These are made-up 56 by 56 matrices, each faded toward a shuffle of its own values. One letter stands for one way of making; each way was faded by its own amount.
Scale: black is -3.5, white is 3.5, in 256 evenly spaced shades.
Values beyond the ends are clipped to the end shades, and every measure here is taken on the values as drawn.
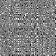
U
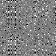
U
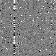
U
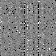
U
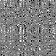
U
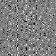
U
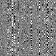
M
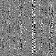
M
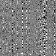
M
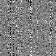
M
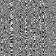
M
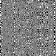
M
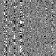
M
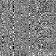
M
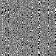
M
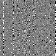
M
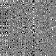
U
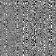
M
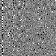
U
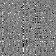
U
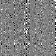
M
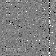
U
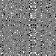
U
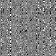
M
